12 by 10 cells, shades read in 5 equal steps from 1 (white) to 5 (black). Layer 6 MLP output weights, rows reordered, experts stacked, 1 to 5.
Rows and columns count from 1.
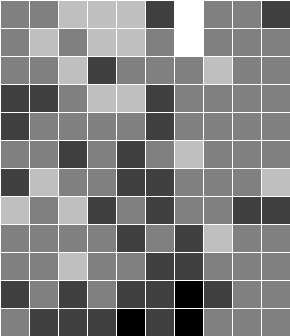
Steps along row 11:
down up down up same up down down same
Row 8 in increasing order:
2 2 3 3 3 3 4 4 4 4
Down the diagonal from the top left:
3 2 2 2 3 3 3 3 3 3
